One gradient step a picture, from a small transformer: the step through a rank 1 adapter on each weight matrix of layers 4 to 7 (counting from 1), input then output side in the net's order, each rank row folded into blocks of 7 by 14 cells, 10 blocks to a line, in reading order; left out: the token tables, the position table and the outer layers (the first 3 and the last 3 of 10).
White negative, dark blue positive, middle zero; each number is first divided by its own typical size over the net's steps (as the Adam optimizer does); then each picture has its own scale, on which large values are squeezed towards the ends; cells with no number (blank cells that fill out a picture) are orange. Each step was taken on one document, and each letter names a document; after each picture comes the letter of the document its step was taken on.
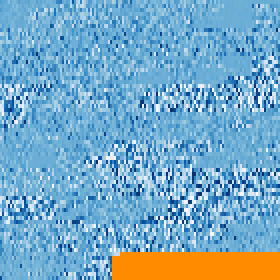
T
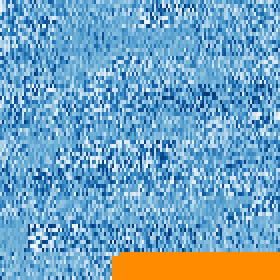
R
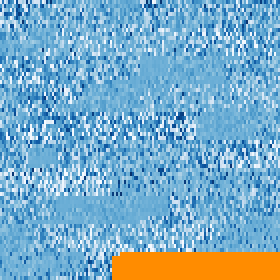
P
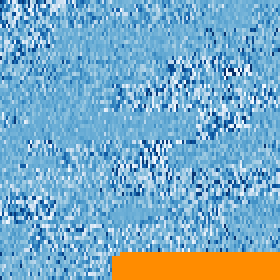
T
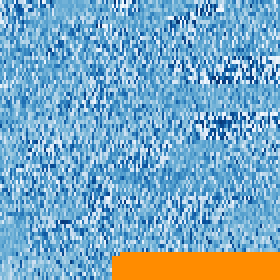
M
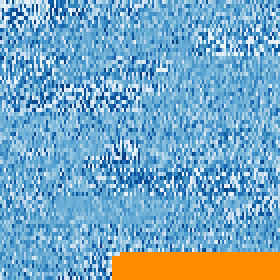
R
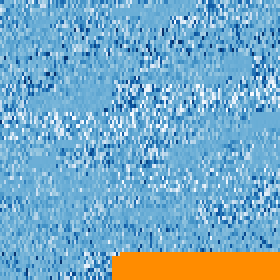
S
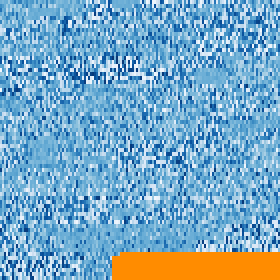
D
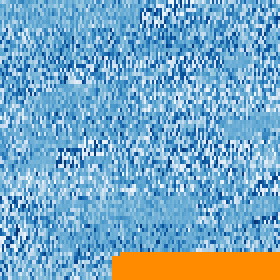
D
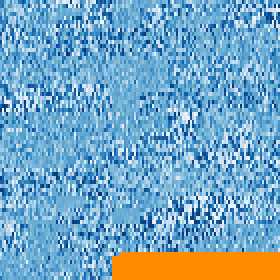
M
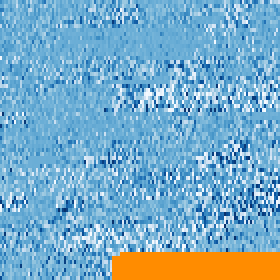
T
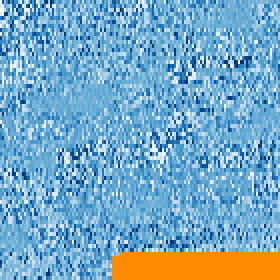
P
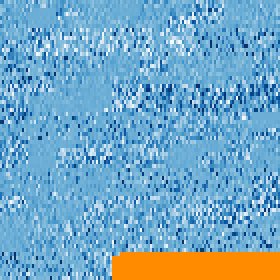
S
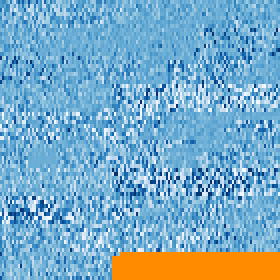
T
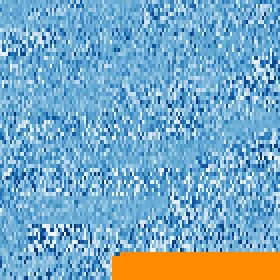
P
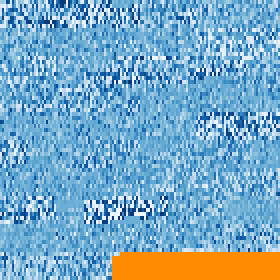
R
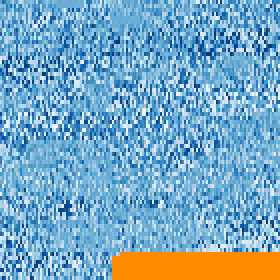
D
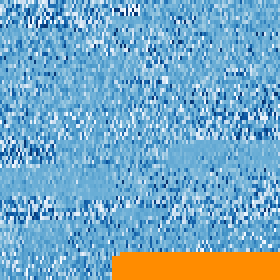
S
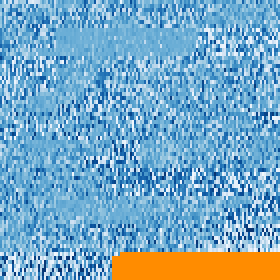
R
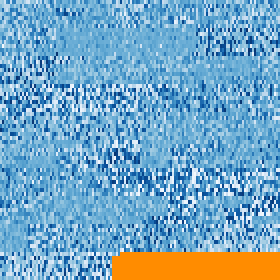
R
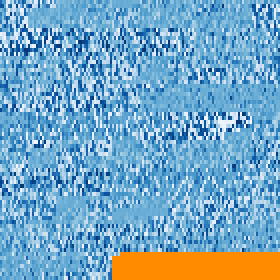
M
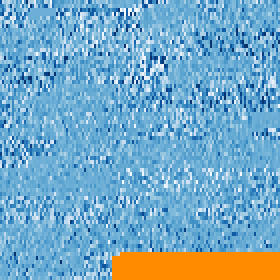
S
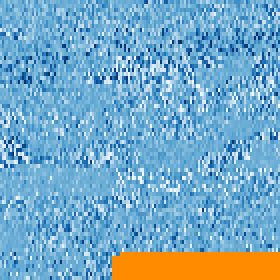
S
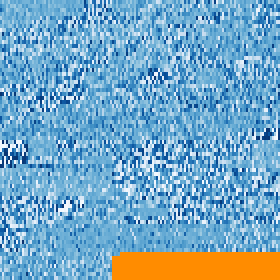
D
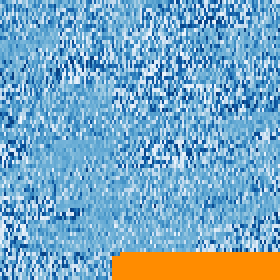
D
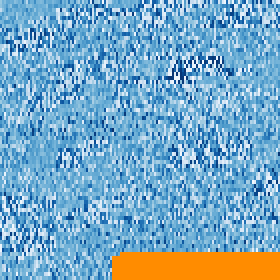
D
